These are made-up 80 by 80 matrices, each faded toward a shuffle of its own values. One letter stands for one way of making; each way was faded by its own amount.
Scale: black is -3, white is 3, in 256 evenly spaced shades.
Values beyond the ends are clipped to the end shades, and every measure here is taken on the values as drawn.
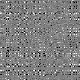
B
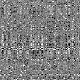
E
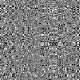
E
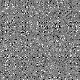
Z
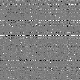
B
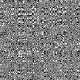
E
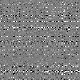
B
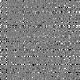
B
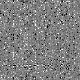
Z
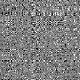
E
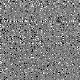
Z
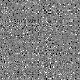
Z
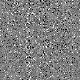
Z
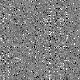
Z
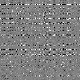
B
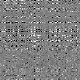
B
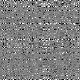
B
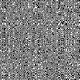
E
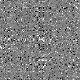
Z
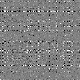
B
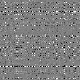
B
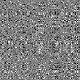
E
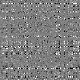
B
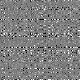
B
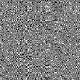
E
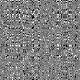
E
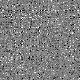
Z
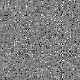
Z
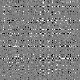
B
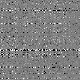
B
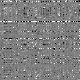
B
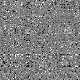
Z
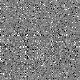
Z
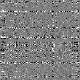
B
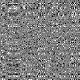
E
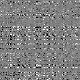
B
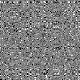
E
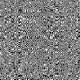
E
